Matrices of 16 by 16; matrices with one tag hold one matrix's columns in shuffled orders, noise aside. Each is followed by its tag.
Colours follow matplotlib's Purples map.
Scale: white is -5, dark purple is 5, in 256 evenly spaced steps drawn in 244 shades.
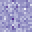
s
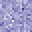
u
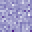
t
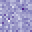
u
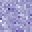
u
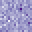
u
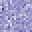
u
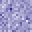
u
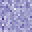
s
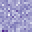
t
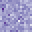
u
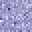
u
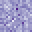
u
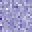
s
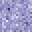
u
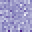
t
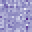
s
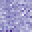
t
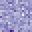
t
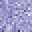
t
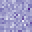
u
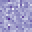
s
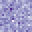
u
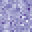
u
